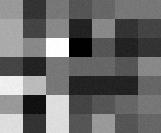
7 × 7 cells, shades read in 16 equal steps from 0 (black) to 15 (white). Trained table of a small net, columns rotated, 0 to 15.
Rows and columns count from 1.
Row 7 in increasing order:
3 5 5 6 9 13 13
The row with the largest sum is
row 7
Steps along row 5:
down down down same same up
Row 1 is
9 3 7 5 6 7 7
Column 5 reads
6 8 5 6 2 5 9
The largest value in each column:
14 11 15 6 9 7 8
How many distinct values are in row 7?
5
